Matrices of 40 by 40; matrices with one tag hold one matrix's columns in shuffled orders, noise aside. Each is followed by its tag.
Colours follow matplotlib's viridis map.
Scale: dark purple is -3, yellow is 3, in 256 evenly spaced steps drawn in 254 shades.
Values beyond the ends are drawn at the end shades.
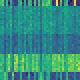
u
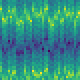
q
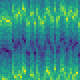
q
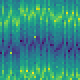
q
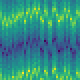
q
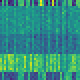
u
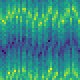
q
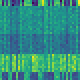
u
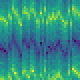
q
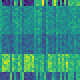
u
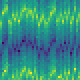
q
